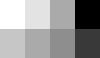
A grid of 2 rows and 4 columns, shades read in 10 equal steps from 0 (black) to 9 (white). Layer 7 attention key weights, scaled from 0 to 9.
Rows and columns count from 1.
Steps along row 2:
down down down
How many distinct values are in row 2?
4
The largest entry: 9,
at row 1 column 1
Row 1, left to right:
9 8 6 0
